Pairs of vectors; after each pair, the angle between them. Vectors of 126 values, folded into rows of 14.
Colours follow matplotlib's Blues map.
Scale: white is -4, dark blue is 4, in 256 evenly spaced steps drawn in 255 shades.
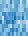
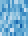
partly opposed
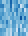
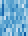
partly aligned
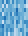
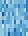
nearly opposite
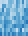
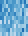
partly opposed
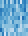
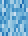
partly aligned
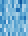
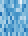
nearly opposite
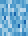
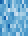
orthogonal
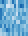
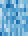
nearly opposite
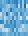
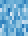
orthogonal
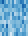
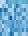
partly opposed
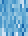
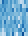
nearly parallel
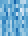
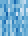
nearly parallel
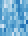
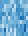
partly aligned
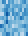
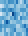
partly aligned
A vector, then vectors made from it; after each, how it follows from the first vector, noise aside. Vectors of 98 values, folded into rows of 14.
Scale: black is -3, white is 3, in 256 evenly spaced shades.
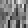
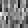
wrapped around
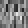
wrapped around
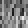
wrapped around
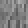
shrunk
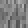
shrunk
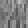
shrunk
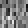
wrapped around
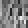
wrapped around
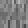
shrunk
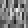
wrapped around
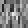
wrapped around
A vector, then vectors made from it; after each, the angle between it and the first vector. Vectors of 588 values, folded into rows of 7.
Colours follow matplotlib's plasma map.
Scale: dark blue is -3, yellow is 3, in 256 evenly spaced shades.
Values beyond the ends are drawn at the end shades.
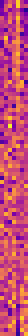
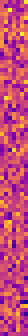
partly opposed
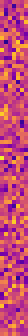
orthogonal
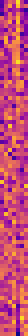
nearly parallel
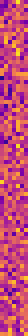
partly aligned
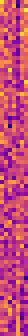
nearly opposite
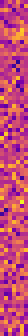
orthogonal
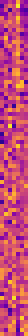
nearly parallel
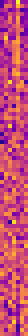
nearly parallel
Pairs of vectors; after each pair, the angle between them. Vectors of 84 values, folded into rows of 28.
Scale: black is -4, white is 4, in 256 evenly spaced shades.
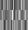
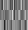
nearly parallel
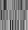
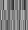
partly opposed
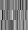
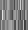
nearly opposite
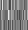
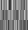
partly aligned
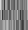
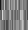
nearly opposite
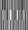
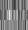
partly aligned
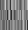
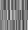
nearly opposite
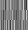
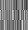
partly aligned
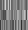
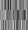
nearly opposite
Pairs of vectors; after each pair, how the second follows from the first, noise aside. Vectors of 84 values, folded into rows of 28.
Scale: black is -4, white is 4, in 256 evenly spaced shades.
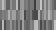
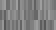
shrunk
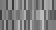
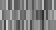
negated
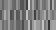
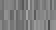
shrunk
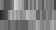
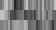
negated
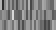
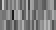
negated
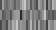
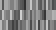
negated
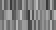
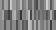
negated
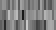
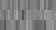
shrunk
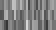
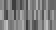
negated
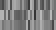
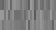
shrunk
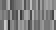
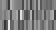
negated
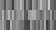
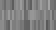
shrunk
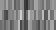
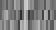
negated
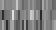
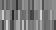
negated
